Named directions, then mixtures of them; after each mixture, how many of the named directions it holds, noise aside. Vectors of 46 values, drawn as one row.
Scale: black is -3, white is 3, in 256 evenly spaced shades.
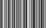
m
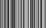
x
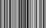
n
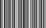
three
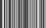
two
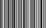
three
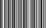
three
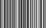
two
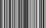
two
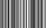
three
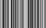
three
